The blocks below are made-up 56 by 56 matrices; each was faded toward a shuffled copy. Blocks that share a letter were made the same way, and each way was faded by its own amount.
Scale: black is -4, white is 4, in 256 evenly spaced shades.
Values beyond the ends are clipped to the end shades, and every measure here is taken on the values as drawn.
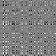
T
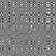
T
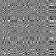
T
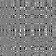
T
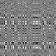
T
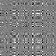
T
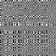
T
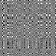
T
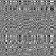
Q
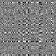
Q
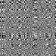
Q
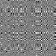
T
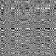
Q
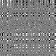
T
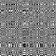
Q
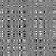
T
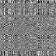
Q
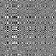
T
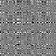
Q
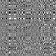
Q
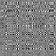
Q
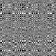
Q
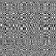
Q
